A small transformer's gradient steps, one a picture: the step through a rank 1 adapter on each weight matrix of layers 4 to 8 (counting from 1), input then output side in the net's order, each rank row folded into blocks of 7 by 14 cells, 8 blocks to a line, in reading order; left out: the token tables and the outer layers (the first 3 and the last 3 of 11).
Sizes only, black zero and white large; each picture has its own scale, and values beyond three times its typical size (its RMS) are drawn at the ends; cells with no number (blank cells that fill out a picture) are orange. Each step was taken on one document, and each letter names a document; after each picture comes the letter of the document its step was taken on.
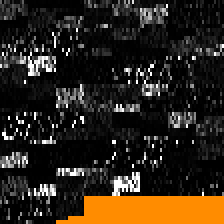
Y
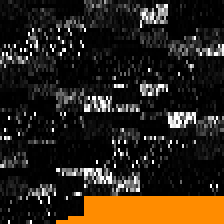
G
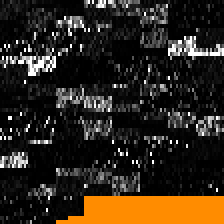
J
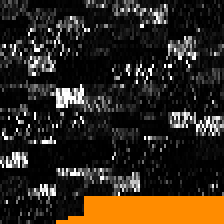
Y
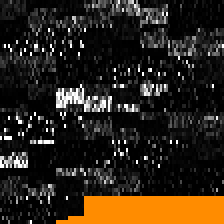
G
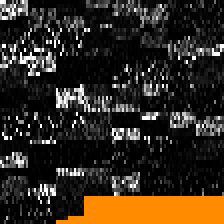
Y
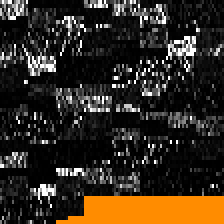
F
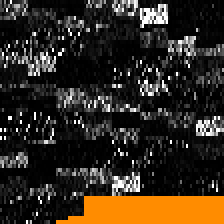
J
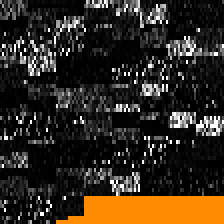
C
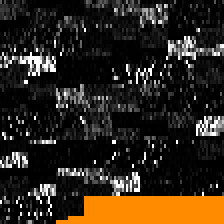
Y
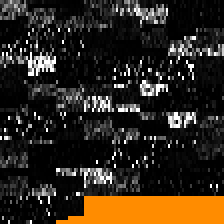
G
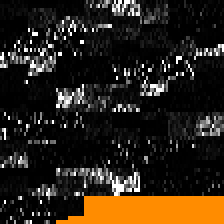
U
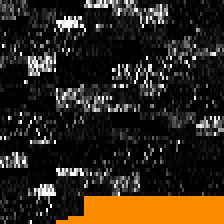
C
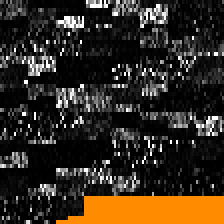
F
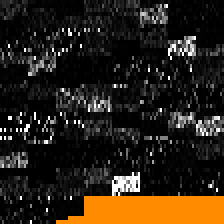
J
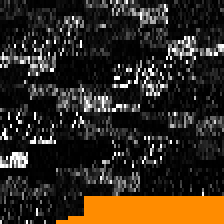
F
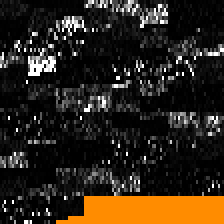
U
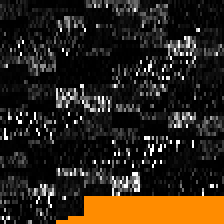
C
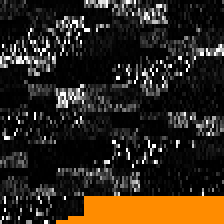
F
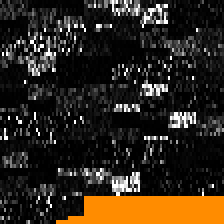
C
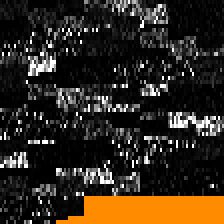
U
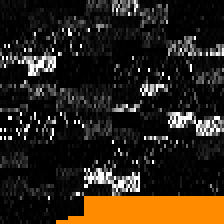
J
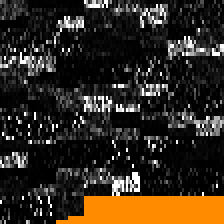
Y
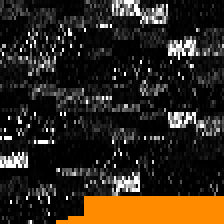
G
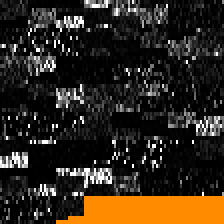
Y
